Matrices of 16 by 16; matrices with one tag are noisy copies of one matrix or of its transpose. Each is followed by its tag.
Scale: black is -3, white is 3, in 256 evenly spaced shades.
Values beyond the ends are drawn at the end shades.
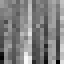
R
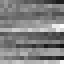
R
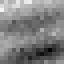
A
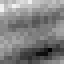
A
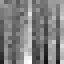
R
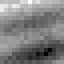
A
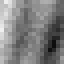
A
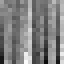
R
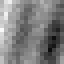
A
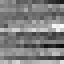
R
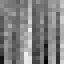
R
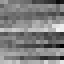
R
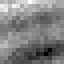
A
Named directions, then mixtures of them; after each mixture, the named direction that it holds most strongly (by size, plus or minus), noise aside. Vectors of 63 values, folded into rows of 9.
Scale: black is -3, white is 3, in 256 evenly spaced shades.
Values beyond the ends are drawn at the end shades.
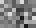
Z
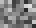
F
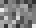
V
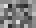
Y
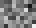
F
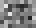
Y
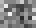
Z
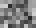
Y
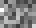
V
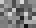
Z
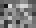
Y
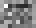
Y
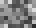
F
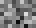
Z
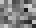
F
